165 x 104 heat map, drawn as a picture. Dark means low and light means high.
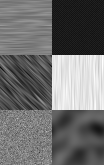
The table splits into 3 rows of 2 panels. Panel 1,1: middling, streaked across, faint in contrast. Panel 1,2: very low, checkered, faint in contrast. Panel 2,1: low, slanting down to the right. Panel 2,2: very high, streaked downward, faint in contrast. Panel 3,1: middling, fine-grained. Panel 3,2: low, smooth.
